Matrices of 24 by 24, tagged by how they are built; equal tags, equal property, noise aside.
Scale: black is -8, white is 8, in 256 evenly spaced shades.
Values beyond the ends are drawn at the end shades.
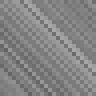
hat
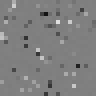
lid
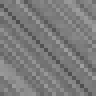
hat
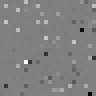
lid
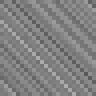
hat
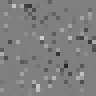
lid
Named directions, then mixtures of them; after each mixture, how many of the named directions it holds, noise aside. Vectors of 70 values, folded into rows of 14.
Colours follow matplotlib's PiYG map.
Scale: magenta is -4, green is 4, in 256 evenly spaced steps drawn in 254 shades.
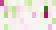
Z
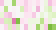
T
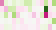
one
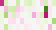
one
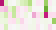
one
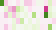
one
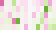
two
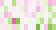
one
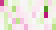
two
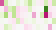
one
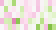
one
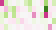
one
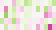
two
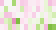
one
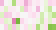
one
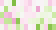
one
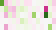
one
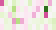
two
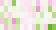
one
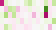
one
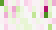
one
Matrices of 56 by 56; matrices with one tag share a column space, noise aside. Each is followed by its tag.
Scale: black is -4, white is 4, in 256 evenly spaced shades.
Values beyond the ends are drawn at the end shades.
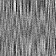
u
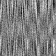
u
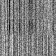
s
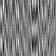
u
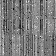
s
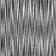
u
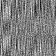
u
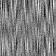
u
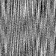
u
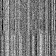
s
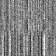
s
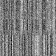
s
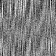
u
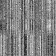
s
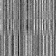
s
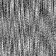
u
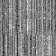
s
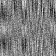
u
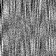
u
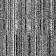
s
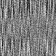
u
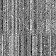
s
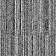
s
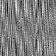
u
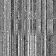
s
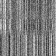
s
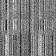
s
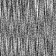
u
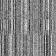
s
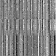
s
